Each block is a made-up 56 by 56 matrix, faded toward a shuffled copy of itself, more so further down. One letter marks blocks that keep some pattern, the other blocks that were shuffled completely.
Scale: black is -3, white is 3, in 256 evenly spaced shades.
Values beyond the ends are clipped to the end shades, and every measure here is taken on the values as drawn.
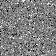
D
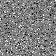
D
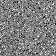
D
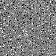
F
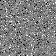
D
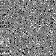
F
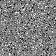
D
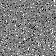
D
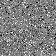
D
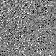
F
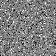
D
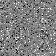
F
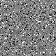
F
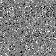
F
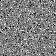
D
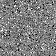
D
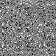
F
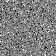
D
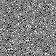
D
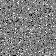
D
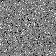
D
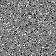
F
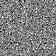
D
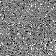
F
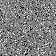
D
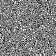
D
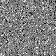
F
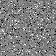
F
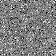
F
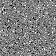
D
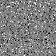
F
